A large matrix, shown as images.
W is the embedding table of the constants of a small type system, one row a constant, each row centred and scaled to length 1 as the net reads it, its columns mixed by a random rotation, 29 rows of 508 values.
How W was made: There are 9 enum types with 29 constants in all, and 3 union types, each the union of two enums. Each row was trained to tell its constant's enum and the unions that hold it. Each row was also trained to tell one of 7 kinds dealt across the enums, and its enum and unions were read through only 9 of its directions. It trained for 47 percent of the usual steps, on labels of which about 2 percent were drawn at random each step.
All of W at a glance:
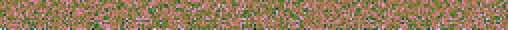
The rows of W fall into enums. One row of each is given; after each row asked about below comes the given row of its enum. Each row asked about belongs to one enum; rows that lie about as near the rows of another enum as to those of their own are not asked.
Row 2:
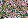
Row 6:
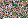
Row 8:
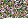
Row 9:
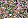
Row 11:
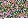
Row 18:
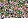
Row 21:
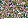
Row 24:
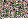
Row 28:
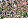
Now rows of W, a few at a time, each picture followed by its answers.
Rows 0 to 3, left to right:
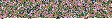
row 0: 9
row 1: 28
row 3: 18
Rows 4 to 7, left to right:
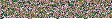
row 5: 21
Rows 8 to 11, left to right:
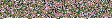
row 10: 18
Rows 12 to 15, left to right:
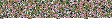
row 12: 6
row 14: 24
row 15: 11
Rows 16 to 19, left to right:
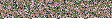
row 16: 6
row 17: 18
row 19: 8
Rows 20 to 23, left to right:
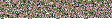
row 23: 8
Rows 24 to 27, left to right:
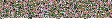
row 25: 21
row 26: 11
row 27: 21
